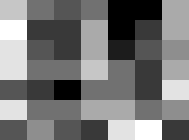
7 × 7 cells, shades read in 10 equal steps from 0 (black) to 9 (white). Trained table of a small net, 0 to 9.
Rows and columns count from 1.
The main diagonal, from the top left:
7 2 2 7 4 4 2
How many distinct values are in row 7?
5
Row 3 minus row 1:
1 -1 -1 2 1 3 -1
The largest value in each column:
9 5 4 7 8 9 8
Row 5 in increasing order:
0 2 2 3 4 4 8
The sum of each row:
24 27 28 35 23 37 32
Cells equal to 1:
1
